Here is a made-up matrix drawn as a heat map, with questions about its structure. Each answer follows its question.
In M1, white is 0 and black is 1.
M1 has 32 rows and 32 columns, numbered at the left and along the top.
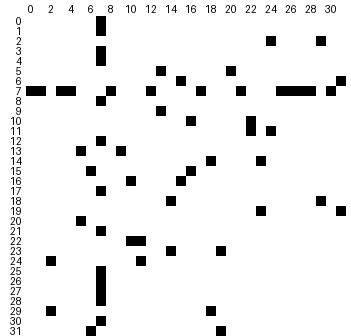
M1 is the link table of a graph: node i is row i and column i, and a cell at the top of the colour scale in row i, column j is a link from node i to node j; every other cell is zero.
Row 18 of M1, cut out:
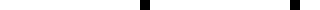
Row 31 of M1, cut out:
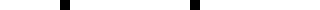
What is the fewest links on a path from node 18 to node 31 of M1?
4
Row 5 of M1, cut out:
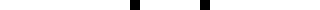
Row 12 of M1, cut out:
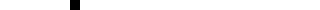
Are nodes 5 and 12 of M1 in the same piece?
no
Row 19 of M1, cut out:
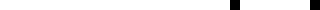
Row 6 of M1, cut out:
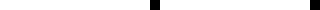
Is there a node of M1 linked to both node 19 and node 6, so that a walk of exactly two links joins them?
yes
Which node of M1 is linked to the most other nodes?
node 7
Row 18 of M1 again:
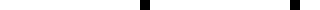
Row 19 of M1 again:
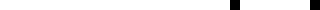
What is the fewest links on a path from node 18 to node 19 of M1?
3
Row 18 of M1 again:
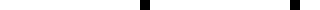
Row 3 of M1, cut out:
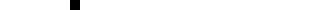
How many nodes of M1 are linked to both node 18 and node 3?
0
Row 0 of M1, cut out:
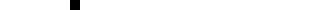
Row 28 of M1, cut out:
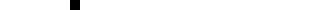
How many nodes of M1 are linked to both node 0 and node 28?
1
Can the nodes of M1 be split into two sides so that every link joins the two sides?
yes
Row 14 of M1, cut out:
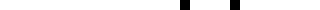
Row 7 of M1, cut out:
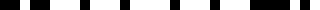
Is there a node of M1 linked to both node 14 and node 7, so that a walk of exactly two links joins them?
no
